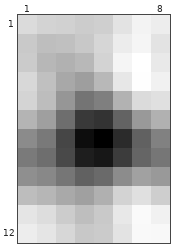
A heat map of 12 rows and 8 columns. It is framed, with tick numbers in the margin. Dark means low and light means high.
Average level on the scale: 70%. Ninth with the lowest average: centre. Ninth with the highest average: top right. Lone odd cells: none.
